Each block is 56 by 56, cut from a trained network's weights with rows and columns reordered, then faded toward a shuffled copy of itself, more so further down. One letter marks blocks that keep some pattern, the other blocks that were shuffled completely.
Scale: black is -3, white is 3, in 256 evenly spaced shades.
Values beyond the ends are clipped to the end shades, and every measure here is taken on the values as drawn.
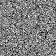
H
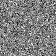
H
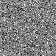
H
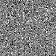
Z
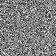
Z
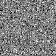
Z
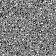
H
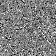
H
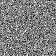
H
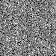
H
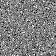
H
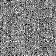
Z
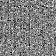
Z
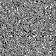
Z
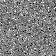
H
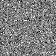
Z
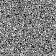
H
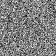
H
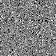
Z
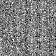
Z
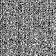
Z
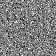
H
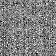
Z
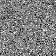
Z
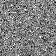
H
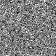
H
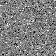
H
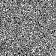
H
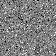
H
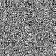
Z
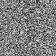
Z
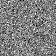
H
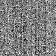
Z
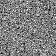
H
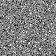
H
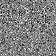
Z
